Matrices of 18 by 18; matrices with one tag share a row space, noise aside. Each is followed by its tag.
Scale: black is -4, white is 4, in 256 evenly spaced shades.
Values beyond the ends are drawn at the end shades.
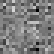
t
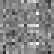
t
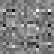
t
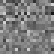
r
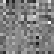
t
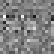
r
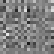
r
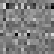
r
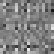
r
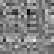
r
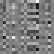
t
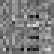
t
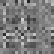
r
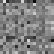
r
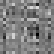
t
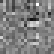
t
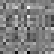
r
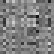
t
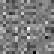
r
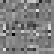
t
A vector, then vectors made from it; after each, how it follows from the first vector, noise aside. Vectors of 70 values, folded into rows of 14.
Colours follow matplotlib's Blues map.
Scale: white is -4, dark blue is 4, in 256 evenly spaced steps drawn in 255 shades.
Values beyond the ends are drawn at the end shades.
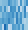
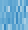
shrunk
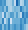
wrapped around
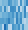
copied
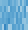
shrunk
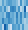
copied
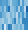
negated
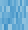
shrunk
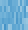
shrunk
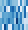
scaled up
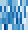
scaled up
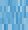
shrunk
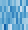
copied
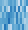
copied
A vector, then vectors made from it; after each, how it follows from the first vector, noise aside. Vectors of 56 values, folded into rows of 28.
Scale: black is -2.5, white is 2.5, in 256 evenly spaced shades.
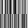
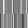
partly zeroed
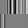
partly zeroed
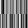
wrapped around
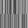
shrunk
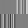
partly zeroed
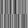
shrunk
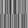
shrunk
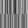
shrunk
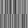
shrunk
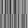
shrunk
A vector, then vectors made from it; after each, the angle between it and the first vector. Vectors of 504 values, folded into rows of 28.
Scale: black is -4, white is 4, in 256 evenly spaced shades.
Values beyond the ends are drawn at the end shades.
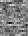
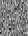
orthogonal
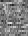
nearly opposite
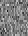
orthogonal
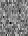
partly aligned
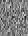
orthogonal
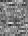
nearly opposite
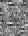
nearly opposite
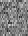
partly aligned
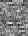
nearly opposite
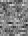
nearly parallel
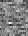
nearly opposite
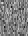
orthogonal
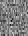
partly opposed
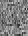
partly opposed
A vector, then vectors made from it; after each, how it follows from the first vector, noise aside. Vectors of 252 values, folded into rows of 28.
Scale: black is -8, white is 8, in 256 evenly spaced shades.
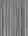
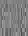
sign-scrambled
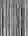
scaled up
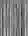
scaled up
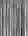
scaled up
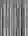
scaled up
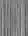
negated
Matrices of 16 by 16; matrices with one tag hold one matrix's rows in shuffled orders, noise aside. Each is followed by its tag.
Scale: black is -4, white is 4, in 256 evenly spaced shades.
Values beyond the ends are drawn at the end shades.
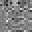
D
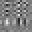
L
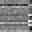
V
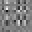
L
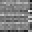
V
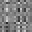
L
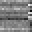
V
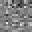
D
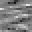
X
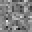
D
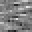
X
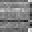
V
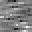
X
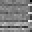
V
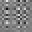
L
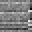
V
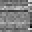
V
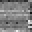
V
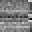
V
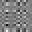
L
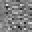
D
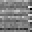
V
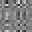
L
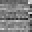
V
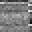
V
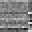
V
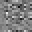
D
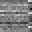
V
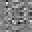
D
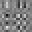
L
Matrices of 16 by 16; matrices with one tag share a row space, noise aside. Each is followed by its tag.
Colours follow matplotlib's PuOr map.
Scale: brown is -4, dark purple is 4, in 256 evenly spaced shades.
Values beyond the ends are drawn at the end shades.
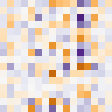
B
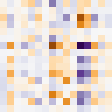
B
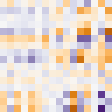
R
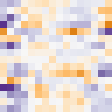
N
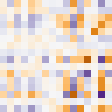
R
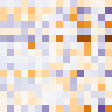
R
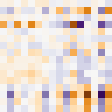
R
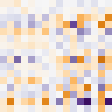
R
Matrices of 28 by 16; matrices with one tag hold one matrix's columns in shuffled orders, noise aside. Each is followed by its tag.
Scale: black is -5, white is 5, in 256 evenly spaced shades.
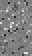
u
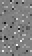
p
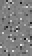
p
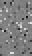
u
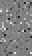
u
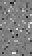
u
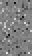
u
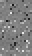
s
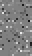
s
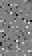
s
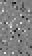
u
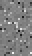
u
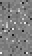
u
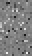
u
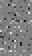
s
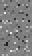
s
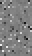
p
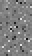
p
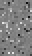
u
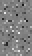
s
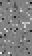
u
